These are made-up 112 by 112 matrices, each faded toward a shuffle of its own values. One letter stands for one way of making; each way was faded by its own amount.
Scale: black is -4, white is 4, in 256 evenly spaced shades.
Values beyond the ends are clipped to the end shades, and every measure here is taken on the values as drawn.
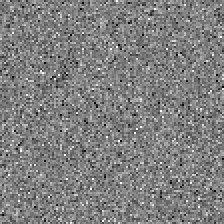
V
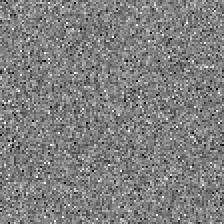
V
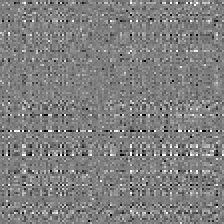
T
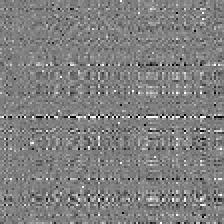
T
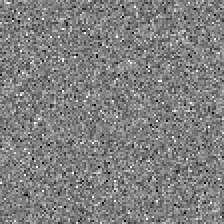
V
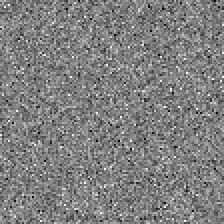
V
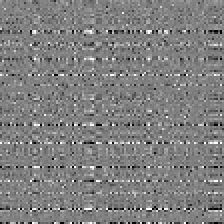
T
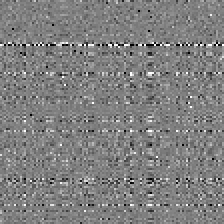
T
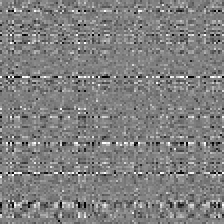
T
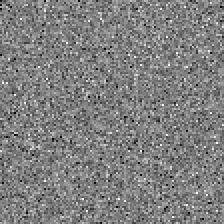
V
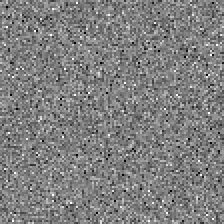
V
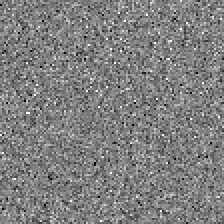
V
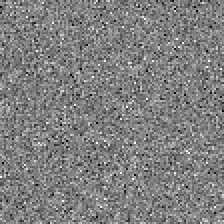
V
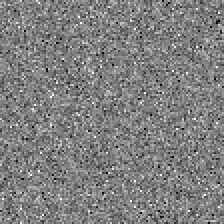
V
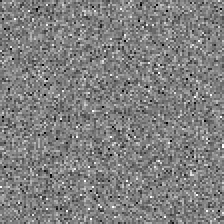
V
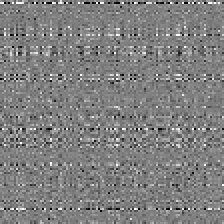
T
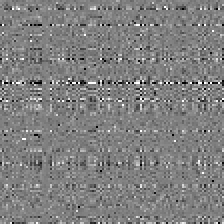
T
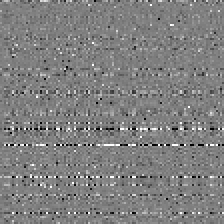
T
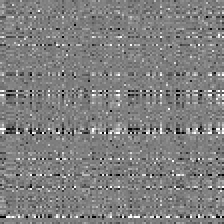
T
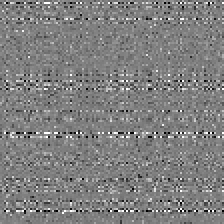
T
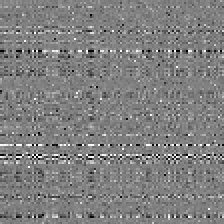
T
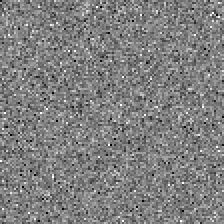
V
